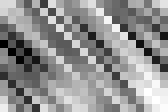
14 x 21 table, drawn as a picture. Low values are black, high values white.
The grain runs diagonally down to the right. The bottom middle is the smoothest part. The bottom right is the ninth with the highest average. Neither half mirrors the other. The ninth with the lowest average is the middle left.
